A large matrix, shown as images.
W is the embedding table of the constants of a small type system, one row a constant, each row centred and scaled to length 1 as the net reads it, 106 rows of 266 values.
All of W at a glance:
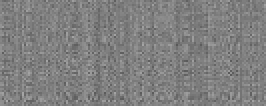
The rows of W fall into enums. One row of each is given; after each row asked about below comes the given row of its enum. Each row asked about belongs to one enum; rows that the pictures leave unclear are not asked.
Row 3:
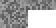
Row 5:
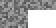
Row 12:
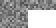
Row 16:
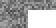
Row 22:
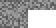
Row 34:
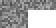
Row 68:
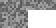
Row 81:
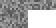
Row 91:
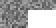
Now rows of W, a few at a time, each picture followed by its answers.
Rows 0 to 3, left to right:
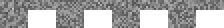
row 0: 5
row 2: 12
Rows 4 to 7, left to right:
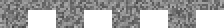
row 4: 91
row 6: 5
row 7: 81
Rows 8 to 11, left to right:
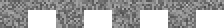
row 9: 3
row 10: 81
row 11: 22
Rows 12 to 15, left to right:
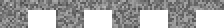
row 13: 34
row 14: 3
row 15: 68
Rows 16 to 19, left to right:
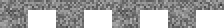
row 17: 22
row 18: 16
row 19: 22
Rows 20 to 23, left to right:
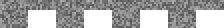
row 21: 12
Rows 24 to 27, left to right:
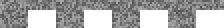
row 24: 3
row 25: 68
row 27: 16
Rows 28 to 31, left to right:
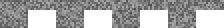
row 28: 22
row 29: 22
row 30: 3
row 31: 68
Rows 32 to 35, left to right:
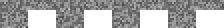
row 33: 5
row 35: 68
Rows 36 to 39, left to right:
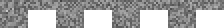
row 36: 5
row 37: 22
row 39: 34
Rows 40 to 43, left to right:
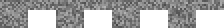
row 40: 22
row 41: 34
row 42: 22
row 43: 81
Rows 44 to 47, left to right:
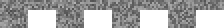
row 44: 16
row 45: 81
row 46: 68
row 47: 3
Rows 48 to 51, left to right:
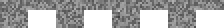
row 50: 5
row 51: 68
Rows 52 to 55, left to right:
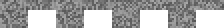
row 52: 3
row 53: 3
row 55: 68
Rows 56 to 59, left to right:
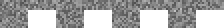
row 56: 12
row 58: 12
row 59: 5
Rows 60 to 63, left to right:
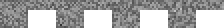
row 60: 22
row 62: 68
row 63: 5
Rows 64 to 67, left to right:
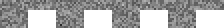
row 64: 34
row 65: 22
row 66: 12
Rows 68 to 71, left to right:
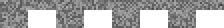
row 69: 3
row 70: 22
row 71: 22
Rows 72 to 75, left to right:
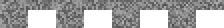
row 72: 3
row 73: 3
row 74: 22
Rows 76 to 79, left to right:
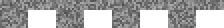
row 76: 34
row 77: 81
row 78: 34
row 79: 3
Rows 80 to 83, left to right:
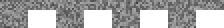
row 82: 5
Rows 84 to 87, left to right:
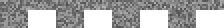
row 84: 68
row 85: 34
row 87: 81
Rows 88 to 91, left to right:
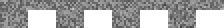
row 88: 68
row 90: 22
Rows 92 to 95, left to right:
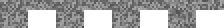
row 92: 68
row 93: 68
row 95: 81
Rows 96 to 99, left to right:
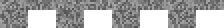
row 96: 3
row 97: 81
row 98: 3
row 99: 3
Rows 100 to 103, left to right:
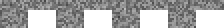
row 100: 34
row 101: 34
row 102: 5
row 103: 68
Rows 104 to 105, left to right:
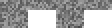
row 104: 68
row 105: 91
